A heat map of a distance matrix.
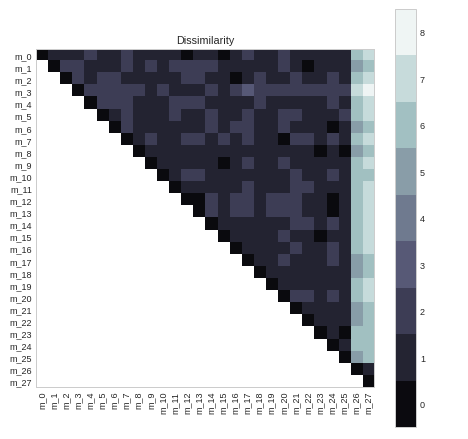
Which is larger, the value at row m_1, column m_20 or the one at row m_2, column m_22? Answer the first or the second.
the first
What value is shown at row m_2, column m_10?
1
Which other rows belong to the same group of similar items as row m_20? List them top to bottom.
m_0, m_1, m_2, m_3, m_4, m_5, m_6, m_7, m_8, m_9, m_10, m_11, m_12, m_13, m_14, m_15, m_16, m_17, m_18, m_19, m_21, m_22, m_23, m_24, m_25
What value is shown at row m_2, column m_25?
1
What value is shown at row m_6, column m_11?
1
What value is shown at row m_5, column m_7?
2
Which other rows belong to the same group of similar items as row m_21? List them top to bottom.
m_0, m_1, m_2, m_3, m_4, m_5, m_6, m_7, m_8, m_9, m_10, m_11, m_12, m_13, m_14, m_15, m_16, m_17, m_18, m_19, m_20, m_22, m_23, m_24, m_25
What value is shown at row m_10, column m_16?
1
